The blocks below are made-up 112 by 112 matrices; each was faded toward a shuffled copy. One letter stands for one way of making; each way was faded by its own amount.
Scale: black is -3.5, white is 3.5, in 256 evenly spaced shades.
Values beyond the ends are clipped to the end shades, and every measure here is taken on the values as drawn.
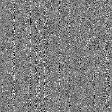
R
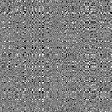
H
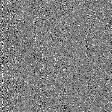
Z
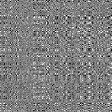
H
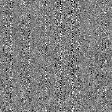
R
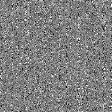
Z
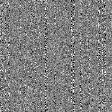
R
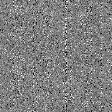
Z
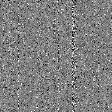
Z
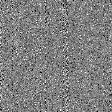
Z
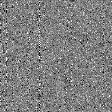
Z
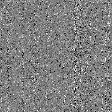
Z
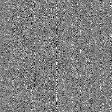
R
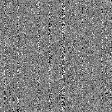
R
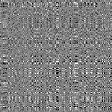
H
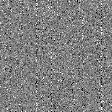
Z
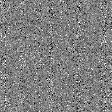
Z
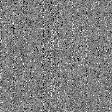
Z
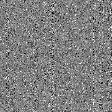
Z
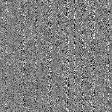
R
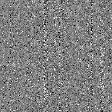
Z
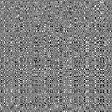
H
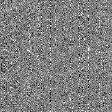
R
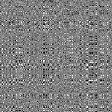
H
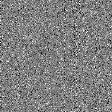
Z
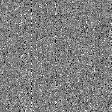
Z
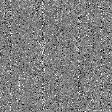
Z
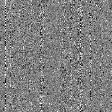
R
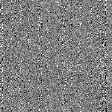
R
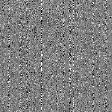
R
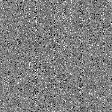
Z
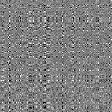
H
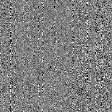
R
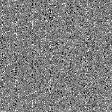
Z
